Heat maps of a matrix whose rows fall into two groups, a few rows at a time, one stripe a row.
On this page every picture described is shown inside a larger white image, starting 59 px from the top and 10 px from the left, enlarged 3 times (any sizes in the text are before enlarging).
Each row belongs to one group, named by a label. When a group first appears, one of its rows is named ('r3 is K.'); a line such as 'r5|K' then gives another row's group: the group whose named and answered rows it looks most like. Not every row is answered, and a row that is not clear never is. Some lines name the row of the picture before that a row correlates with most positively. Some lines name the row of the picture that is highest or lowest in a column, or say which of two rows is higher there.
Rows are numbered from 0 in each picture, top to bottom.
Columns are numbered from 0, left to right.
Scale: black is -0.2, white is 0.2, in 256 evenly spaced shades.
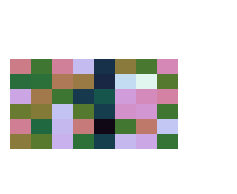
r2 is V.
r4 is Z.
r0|Z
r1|V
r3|V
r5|V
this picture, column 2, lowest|2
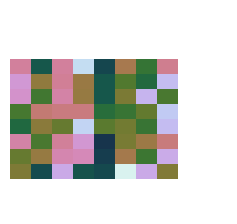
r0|Z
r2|V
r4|Z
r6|Z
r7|V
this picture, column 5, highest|7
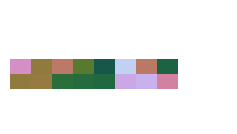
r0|V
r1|V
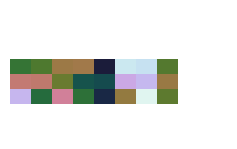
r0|V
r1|V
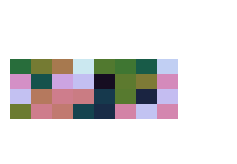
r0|Z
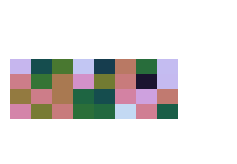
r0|Z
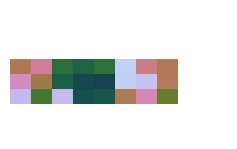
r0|V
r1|V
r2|V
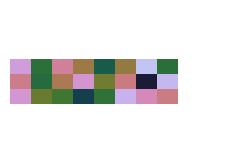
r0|V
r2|V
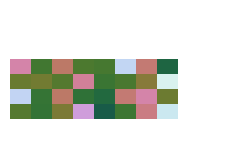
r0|V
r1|Z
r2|V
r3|Z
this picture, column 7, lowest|0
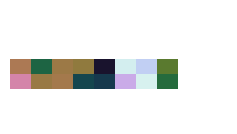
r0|V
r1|V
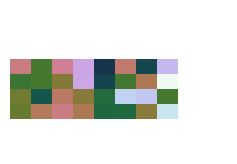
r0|Z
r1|Z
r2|V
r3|Z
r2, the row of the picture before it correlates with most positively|0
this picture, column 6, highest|2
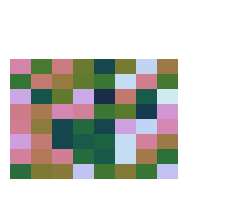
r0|V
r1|V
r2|Z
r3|Z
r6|V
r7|Z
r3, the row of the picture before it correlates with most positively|0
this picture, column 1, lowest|2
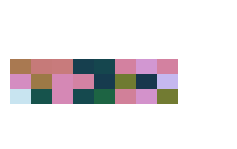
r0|V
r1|Z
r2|V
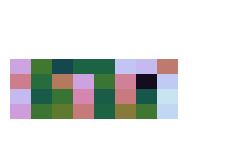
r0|V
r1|Z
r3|Z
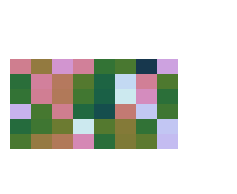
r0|Z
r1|V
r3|V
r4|Z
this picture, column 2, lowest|4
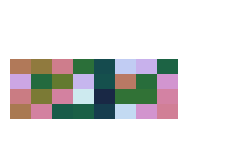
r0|V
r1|Z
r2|Z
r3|V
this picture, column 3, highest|2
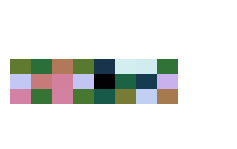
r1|Z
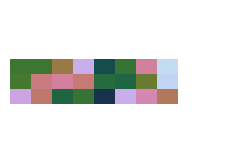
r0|Z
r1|Z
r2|V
